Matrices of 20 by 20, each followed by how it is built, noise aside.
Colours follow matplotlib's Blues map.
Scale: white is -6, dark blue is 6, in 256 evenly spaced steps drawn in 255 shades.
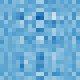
low rank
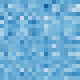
low rank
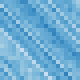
Toeplitz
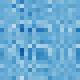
low rank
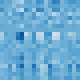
low rank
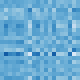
low rank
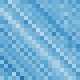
Toeplitz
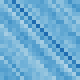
Toeplitz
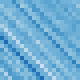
Toeplitz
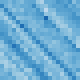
Toeplitz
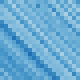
Toeplitz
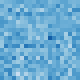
low rank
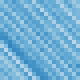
Toeplitz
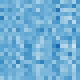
low rank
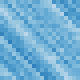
Toeplitz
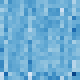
low rank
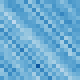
Toeplitz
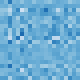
low rank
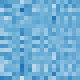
low rank
